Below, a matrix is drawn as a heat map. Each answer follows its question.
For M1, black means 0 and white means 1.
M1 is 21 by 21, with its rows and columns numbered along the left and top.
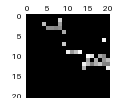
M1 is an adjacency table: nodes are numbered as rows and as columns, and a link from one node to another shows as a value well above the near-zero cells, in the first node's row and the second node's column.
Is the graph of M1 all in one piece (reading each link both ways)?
no
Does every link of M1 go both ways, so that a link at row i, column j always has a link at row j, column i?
no
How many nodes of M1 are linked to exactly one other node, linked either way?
2
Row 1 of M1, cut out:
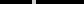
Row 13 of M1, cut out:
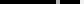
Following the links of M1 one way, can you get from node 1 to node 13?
no
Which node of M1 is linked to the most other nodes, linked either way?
node 12
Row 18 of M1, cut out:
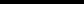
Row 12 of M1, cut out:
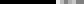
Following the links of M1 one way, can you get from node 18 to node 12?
no
